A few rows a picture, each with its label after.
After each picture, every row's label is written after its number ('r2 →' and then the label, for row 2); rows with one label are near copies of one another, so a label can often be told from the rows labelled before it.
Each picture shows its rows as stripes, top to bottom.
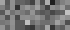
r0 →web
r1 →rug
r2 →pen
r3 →rug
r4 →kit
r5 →web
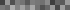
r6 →pen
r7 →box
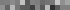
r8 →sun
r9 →web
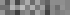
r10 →rug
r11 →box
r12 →rug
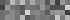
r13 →box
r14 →pen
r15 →kit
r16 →sun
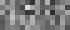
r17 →web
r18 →kit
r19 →web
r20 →box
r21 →box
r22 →kit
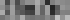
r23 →rug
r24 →web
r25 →web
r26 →sun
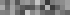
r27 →rug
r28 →web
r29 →kit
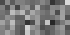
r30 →pen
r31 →rug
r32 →box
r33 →kit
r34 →web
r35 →kit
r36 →kit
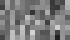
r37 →pen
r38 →pen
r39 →web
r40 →kit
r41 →rug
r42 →sun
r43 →box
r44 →box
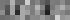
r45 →kit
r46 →rug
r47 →rug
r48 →sun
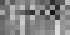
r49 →pen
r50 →box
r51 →web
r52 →box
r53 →sun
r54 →sun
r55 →sun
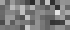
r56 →web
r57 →box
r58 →sun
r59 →kit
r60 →pen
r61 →kit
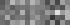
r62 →box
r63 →pen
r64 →sun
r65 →pen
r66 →box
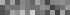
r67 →rug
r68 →pen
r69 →box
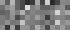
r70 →web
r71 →kit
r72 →sun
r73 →rug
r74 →sun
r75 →rug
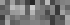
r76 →web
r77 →box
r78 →box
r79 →pen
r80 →pen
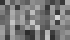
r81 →pen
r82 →rug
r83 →box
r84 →sun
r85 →box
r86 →rug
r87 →web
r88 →web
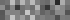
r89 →box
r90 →rug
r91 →kit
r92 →box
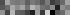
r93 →pen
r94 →box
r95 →web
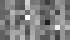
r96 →kit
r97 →kit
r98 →box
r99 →kit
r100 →rug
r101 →sun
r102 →box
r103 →box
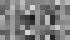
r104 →sun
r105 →box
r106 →kit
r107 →web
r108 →web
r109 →sun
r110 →kit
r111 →web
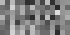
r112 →web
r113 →box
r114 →sun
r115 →web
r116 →rug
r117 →box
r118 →box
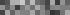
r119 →box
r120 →rug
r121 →pen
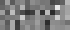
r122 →pen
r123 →sun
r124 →web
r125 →sun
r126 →rug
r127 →rug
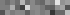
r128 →sun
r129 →kit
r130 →pen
